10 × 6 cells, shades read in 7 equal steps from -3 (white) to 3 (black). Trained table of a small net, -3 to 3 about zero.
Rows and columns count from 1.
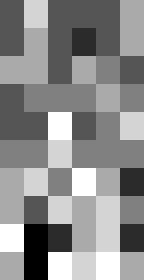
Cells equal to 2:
4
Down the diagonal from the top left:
1 -1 1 0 0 0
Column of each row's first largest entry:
1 4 3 1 1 1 6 2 2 2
